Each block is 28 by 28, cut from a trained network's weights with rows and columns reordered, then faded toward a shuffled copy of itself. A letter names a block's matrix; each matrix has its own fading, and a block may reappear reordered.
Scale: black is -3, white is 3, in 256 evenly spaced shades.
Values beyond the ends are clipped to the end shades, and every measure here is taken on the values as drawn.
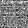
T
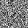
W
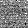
T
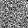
W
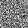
W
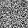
W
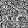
W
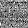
T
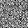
W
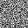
W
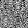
W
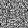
W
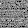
T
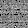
T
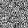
W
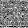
T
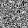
W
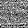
T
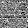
T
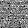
T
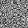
W
